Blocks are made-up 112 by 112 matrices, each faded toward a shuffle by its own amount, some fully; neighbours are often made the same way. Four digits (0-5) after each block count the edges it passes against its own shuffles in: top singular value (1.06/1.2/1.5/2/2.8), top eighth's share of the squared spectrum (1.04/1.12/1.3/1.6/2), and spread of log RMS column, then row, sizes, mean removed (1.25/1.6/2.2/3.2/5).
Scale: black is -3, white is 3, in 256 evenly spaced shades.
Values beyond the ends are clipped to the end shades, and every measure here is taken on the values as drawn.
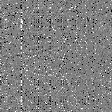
4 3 2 1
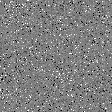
3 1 0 0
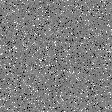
0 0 0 0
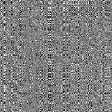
5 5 4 3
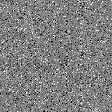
3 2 1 0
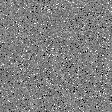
1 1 0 0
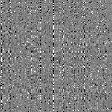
5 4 3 2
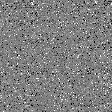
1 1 1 1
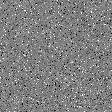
0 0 0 0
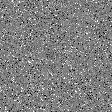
2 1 0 0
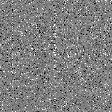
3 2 2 1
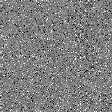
3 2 1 0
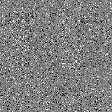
4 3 2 1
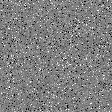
1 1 0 0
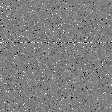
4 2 0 1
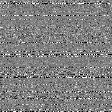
2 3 0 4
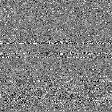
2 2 0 4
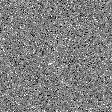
0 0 0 0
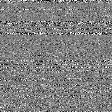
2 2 0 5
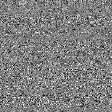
1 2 0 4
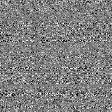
1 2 0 4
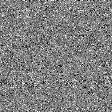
1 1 0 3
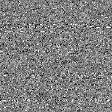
1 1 0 3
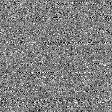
1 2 0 3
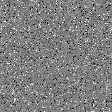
2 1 1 0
